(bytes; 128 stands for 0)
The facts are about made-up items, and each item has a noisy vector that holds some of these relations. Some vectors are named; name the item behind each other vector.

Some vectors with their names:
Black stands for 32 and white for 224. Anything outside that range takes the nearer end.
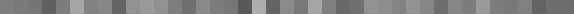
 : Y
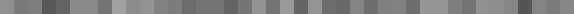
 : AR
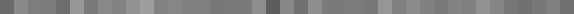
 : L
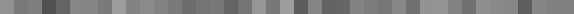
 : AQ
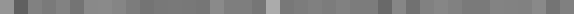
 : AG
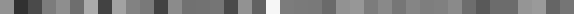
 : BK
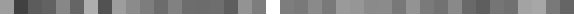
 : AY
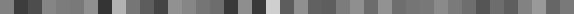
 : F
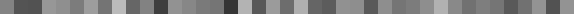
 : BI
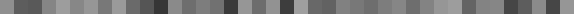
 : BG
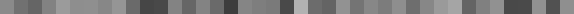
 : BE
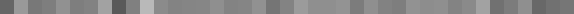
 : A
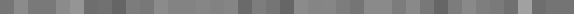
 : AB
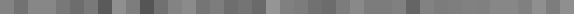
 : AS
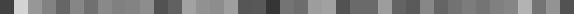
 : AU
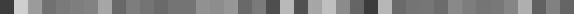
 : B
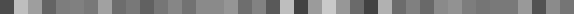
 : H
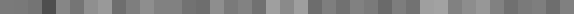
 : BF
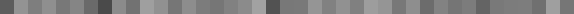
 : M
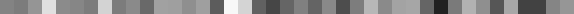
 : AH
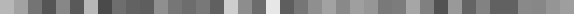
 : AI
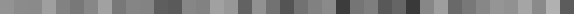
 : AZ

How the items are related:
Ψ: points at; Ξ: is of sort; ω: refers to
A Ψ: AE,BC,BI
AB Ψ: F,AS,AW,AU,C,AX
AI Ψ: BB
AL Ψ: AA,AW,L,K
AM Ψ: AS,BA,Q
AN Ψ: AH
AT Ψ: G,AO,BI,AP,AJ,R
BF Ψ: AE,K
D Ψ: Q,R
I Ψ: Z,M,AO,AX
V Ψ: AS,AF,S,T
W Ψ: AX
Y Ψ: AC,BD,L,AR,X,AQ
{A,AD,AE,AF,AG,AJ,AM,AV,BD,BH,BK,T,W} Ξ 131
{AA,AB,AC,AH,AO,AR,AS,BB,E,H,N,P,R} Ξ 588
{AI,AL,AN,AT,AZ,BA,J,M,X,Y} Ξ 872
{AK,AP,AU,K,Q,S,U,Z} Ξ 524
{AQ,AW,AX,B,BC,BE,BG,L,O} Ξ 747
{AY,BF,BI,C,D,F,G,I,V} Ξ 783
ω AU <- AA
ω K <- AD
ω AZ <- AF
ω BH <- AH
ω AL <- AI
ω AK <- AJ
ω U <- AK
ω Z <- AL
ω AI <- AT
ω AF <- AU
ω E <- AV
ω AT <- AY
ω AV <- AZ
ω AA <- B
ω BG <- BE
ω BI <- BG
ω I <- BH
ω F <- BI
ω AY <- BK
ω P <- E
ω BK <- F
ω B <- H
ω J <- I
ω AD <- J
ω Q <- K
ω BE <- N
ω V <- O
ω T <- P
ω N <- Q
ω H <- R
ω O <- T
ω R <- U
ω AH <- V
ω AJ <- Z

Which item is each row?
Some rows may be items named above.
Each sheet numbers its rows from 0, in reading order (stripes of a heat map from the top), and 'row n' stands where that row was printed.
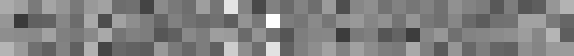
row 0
AN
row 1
AY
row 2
AZ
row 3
AI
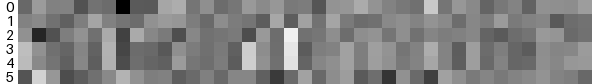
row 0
Z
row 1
Y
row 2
BK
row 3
AI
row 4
AI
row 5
AA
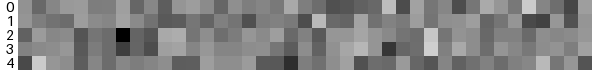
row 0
V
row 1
N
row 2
Z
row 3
AJ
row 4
AU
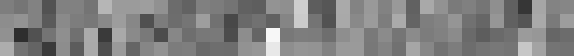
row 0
K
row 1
Q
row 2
BK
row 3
AT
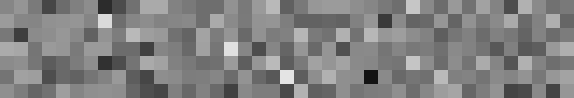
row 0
AL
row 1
P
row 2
AD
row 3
AN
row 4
AL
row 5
R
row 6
BE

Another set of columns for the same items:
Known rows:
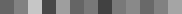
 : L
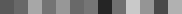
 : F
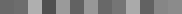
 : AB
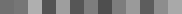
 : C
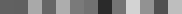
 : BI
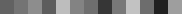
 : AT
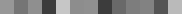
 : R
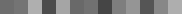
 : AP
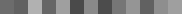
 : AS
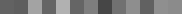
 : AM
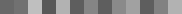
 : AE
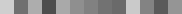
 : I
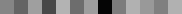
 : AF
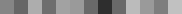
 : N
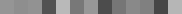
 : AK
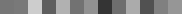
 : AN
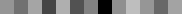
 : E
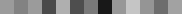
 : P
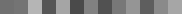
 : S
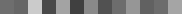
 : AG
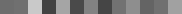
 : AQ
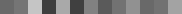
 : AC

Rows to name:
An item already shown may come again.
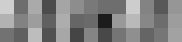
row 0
I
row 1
O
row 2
BA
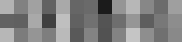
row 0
O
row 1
D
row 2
V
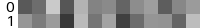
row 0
BF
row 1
H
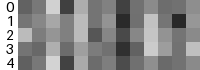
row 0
Y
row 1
AI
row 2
V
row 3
BE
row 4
Y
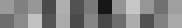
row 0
P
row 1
BB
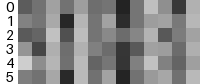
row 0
BK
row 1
AA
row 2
A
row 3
Q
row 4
AH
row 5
AA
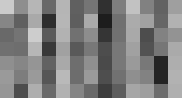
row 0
AH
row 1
AU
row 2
AN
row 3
AO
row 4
Z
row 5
AJ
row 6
Q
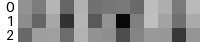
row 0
K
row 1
AZ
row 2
AL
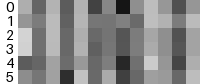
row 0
T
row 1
K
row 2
BH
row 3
BH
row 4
F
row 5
B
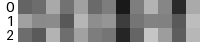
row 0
AY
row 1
U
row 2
BG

